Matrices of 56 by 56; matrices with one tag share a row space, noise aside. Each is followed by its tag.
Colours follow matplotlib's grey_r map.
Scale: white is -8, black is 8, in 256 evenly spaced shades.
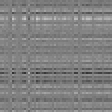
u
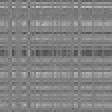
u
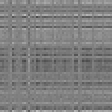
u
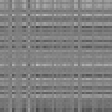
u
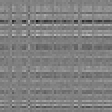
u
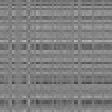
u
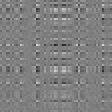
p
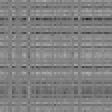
u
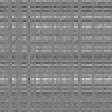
u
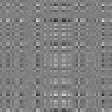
p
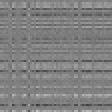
u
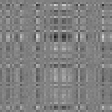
p
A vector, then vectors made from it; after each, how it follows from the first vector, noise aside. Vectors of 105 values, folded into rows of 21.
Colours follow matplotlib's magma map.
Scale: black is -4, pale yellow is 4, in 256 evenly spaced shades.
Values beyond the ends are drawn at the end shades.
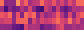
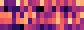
scaled up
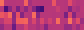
partly zeroed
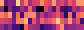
scaled up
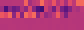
partly zeroed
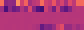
partly zeroed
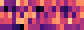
scaled up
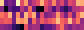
scaled up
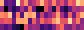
scaled up
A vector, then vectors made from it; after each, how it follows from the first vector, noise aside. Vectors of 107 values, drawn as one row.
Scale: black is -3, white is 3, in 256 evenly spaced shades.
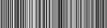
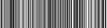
wrapped around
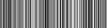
reversed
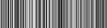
copied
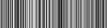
copied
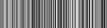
wrapped around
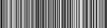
wrapped around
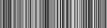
reversed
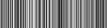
copied
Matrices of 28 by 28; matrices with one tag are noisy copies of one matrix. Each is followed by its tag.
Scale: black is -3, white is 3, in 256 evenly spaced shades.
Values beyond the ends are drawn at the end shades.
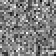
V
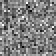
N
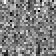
V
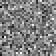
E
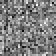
N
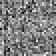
N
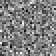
E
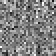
V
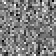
V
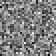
E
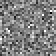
E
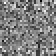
V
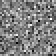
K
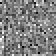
N
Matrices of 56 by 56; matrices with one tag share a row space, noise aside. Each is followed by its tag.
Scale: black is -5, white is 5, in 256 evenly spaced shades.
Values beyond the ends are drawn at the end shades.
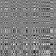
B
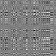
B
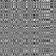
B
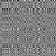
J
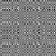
J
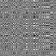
B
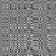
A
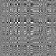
A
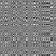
B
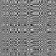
A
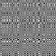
J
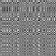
J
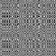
J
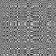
A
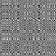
J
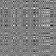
B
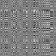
B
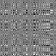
B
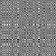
J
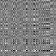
B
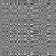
A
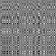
J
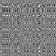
J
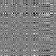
B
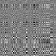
B
